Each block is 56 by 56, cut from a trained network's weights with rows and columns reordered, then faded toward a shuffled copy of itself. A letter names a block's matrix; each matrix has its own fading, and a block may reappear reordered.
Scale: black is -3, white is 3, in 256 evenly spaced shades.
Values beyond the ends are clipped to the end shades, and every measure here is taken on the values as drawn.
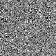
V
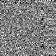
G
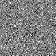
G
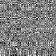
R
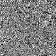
G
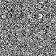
G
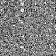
G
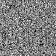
V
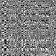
R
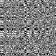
R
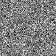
V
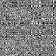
R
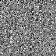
V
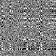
R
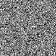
V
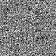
G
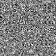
G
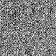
G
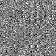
G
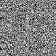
G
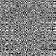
R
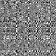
R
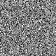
V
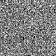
V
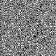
G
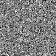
V
